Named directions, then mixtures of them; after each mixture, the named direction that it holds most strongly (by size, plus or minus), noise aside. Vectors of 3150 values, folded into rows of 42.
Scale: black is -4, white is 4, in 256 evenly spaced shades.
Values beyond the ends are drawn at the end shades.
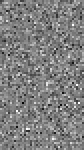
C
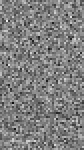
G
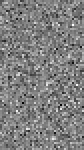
C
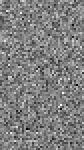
C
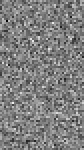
G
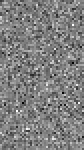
C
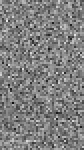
G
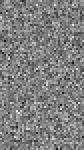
C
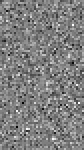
C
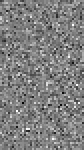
C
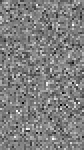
C
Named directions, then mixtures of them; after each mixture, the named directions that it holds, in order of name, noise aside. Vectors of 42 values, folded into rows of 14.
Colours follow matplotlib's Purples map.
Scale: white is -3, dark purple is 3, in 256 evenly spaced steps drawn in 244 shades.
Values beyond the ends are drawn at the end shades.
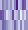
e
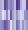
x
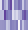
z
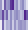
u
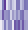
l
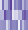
z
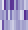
u, x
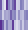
l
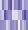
z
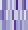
e, l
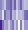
l, z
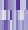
x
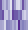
x, z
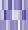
z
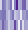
e, z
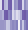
z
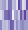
e, z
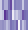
z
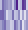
e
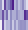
u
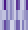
l, x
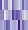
z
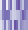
l, z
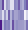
u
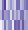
l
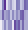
l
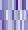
e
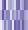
l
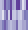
x, z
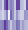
x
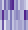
u
